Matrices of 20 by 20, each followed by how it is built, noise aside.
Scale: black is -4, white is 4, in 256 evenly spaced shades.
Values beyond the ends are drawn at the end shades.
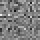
low rank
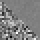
lower triangular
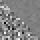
lower triangular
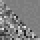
lower triangular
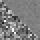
lower triangular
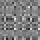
low rank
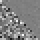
lower triangular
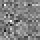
low rank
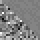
lower triangular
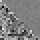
lower triangular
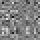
low rank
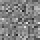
low rank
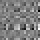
low rank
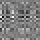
low rank
